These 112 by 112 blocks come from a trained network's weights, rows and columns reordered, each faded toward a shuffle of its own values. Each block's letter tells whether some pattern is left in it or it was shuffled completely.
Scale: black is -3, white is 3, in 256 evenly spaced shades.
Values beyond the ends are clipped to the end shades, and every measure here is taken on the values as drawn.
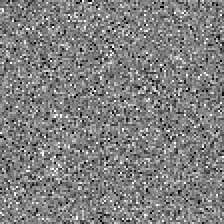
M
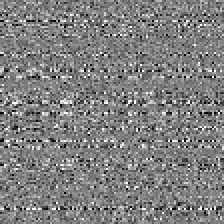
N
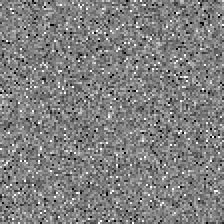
M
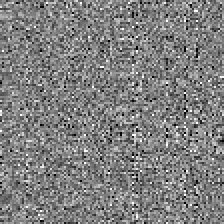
N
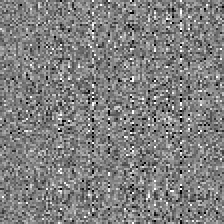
N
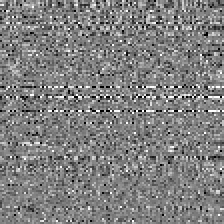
N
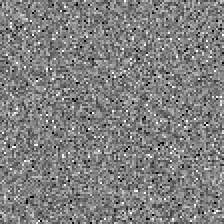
M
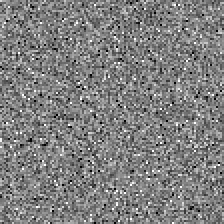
M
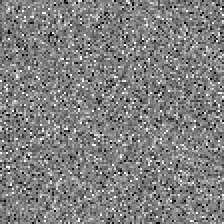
M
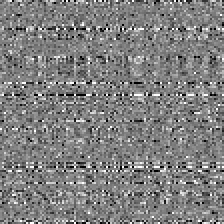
N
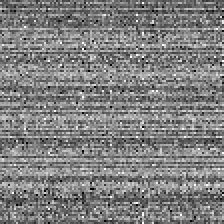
N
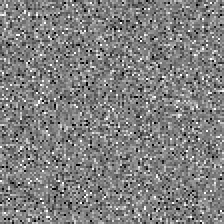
M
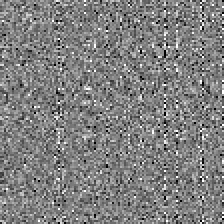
N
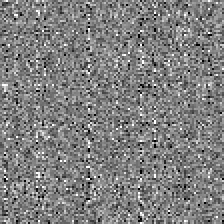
N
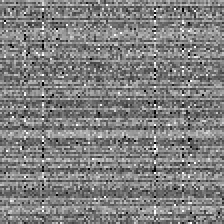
N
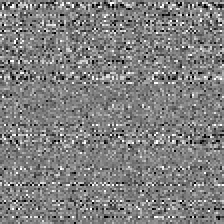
N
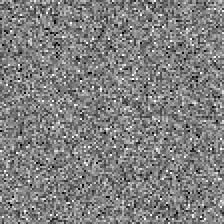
M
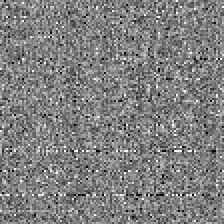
N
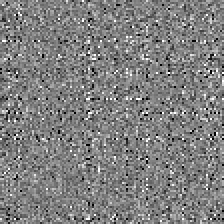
N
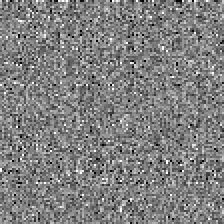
N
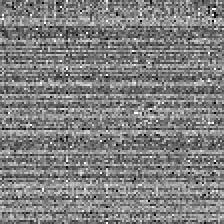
N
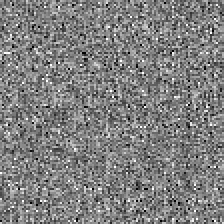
N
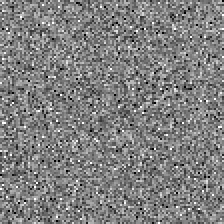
M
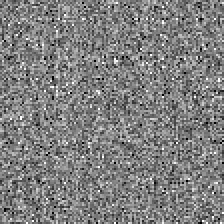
N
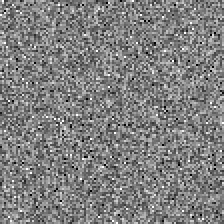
M
